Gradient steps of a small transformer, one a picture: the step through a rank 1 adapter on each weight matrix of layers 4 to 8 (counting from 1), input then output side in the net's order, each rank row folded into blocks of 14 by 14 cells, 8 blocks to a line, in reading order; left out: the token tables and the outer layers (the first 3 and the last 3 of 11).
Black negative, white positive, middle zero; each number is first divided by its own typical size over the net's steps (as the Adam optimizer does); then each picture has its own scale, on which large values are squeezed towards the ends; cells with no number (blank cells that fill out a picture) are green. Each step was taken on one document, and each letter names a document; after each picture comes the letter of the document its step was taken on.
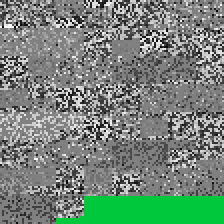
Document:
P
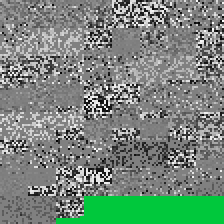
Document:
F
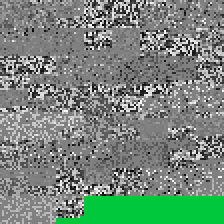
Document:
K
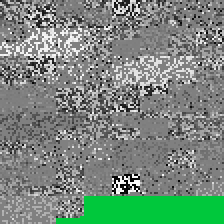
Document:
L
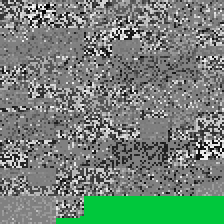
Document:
P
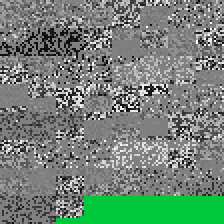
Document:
P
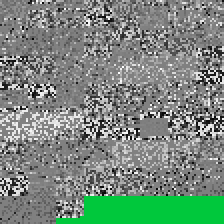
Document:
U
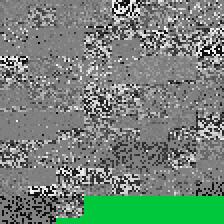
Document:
F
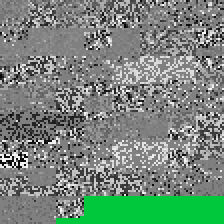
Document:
P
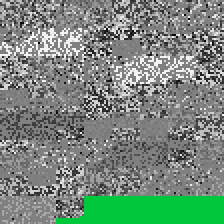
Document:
F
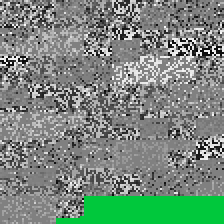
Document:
L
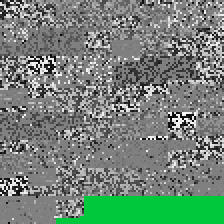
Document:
F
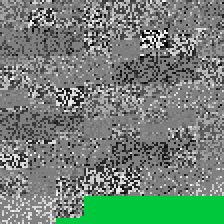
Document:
K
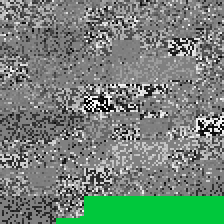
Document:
L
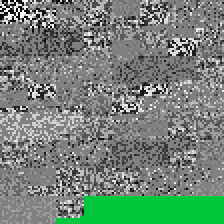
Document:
K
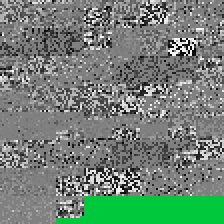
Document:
K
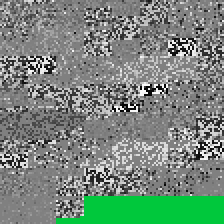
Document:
L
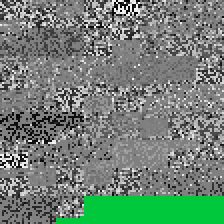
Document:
L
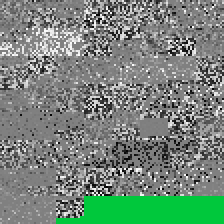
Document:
U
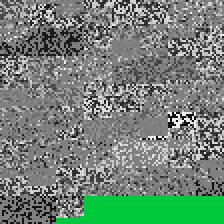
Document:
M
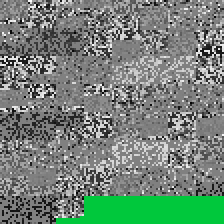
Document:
L
